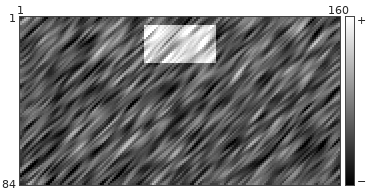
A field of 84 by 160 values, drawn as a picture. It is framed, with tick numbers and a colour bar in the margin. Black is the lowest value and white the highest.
In the top middle lies a patch that is higher than the rest. The grain runs diagonally up to the right. Most values sit low, with a long tail of high ones. The top middle is the ninth with the highest average.
